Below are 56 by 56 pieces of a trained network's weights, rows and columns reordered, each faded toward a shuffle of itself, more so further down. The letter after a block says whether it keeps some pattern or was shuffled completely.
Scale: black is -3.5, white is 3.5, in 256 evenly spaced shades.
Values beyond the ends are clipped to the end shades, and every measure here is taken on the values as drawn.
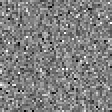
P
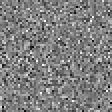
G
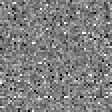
G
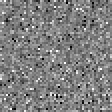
G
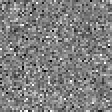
G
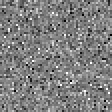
P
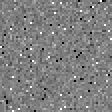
P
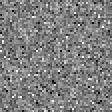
P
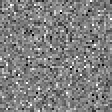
G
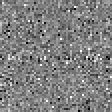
G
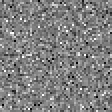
P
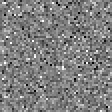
G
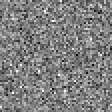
G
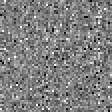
G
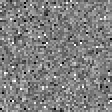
P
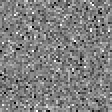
P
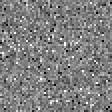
P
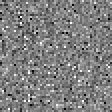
P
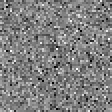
P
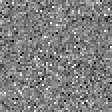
P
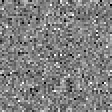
G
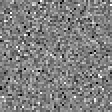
P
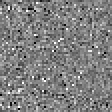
G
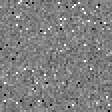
P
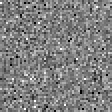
G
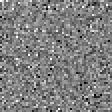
G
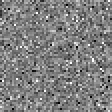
G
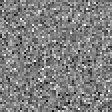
P
